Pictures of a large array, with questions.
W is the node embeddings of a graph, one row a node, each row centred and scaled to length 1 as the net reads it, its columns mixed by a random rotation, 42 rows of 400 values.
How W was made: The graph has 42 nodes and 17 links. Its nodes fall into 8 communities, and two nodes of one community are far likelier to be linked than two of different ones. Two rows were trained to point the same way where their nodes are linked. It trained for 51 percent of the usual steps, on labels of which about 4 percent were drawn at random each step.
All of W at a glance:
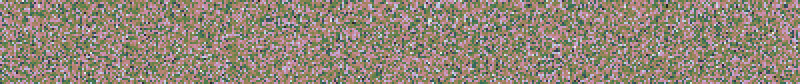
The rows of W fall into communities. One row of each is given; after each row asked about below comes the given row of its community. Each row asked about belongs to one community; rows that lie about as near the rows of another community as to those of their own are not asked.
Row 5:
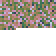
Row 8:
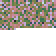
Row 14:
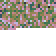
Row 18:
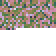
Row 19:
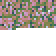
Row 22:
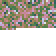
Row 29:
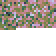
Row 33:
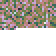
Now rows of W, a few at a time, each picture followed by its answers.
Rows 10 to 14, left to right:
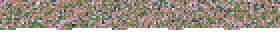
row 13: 8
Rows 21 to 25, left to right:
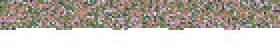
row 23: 19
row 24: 5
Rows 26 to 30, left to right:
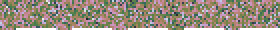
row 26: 22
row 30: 33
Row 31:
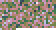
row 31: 5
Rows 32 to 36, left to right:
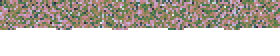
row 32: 18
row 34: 14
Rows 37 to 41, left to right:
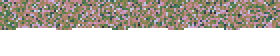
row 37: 29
